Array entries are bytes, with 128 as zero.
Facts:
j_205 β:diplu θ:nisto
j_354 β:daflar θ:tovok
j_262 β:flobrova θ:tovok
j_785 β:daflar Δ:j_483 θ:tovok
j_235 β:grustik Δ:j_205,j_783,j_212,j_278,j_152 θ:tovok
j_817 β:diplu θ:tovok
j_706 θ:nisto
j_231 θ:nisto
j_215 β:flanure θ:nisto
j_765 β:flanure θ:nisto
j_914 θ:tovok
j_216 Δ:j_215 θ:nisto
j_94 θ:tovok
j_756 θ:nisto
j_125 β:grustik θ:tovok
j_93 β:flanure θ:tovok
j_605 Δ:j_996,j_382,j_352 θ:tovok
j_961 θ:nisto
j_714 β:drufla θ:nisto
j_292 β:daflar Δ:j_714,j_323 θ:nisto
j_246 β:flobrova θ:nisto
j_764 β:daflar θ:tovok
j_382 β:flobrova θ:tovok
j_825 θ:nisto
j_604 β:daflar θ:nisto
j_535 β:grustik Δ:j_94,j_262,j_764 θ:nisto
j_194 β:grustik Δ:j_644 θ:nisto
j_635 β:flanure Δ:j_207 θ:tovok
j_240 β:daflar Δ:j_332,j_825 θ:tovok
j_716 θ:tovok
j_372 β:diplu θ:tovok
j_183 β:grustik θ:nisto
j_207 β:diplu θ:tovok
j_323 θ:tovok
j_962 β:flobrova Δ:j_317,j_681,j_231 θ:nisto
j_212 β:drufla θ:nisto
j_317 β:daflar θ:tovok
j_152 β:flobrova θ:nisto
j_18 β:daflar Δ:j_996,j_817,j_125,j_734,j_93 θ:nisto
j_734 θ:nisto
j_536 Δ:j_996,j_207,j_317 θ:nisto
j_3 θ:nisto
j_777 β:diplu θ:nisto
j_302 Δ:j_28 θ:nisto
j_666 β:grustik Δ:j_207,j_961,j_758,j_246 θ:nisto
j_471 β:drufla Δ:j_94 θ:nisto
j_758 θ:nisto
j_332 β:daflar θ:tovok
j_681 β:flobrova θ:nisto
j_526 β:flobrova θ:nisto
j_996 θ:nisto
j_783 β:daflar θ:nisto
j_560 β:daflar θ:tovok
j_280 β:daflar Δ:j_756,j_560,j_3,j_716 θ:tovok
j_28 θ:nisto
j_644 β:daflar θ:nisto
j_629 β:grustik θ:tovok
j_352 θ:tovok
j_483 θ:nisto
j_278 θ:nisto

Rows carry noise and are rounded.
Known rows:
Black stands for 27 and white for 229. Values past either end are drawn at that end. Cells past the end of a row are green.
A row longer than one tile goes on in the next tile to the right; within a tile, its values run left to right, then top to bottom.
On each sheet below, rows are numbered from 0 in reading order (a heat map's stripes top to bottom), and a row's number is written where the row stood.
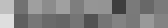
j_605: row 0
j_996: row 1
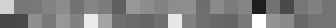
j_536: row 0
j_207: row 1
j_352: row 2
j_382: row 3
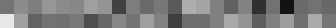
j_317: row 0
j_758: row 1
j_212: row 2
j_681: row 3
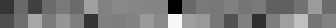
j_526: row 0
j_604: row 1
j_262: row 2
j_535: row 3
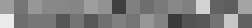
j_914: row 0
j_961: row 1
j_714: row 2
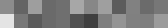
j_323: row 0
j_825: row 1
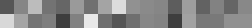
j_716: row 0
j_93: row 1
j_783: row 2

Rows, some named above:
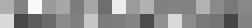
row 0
j_635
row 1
j_785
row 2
j_94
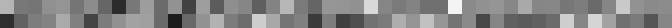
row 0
j_18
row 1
j_666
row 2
j_194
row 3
j_716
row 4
j_765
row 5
j_280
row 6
j_215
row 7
j_764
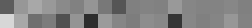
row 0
j_332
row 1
j_777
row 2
j_604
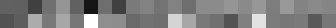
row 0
j_962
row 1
j_382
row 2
j_372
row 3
j_914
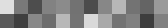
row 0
j_216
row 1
j_716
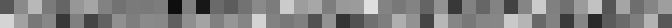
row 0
j_716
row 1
j_706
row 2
j_152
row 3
j_240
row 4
j_765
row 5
j_205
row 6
j_560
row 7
j_292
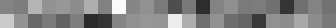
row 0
j_354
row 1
j_471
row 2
j_125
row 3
j_183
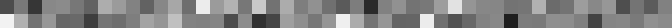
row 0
j_125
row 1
j_212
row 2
j_785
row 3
j_302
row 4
j_125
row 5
j_93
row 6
j_644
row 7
j_278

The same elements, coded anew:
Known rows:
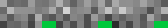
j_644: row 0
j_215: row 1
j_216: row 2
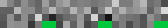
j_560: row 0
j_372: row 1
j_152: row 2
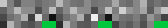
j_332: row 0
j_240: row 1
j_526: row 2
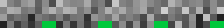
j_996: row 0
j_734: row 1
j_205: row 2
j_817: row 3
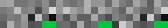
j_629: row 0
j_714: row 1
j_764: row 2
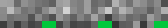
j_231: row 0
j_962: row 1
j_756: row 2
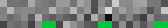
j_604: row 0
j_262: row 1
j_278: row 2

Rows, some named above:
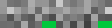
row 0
j_714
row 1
j_205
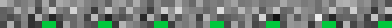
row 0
j_93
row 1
j_914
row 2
j_94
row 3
j_535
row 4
j_372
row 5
j_280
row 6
j_605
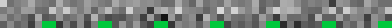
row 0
j_783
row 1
j_777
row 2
j_323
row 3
j_535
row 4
j_526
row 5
j_536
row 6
j_183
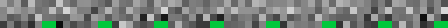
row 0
j_18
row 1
j_825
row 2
j_764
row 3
j_317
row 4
j_292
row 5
j_471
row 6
j_352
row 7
j_125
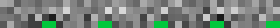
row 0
j_317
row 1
j_535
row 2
j_194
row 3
j_635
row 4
j_471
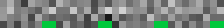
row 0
j_666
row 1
j_382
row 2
j_471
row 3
j_212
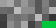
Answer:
j_716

